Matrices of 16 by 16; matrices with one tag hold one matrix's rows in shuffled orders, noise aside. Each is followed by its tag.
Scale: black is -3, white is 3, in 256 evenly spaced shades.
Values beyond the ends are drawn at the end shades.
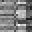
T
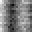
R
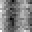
R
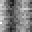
R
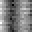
R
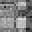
T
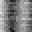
R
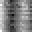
R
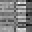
T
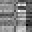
T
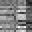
T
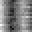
R
